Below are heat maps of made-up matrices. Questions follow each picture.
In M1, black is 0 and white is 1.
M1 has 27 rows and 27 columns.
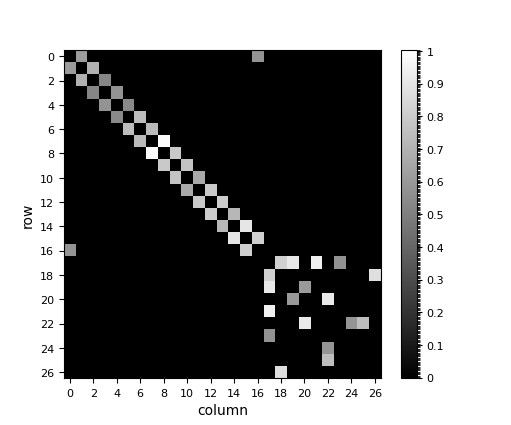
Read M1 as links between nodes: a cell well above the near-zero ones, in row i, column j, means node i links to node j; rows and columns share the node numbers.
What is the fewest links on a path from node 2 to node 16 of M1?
3
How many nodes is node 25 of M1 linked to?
1
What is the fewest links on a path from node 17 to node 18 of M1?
1
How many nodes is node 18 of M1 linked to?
2
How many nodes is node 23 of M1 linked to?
1
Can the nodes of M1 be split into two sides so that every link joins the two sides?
no
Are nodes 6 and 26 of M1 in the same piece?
no
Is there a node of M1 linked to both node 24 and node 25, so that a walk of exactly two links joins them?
yes
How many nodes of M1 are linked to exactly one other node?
5
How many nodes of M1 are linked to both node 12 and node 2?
0
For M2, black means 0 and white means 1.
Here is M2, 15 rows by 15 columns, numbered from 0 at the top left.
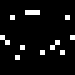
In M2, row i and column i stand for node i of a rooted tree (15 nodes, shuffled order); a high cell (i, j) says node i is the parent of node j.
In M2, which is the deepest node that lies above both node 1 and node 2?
8
